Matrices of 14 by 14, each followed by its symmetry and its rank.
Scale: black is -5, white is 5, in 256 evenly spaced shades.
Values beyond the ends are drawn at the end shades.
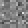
neither, rank three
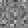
neither, rank three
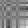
symmetric, rank one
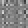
neither, rank two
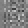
neither, rank three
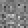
neither, rank three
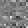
neither, rank three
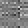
neither, rank two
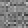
neither, rank three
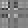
symmetric, rank one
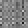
neither, rank two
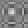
symmetric, rank one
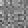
neither, rank three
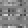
neither, rank two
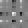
symmetric, rank one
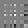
symmetric, rank one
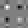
symmetric, rank one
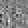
neither, rank three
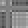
symmetric, rank one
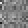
neither, rank three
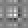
symmetric, rank one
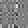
neither, rank two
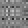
neither, rank two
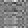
neither, rank two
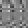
neither, rank two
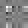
symmetric, rank one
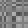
symmetric, rank one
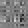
neither, rank two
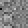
neither, rank three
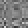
neither, rank two
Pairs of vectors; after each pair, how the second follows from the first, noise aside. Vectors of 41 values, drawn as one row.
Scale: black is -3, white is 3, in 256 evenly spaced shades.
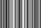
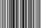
negated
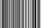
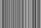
shrunk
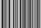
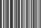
negated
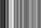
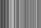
shrunk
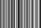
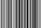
shuffled
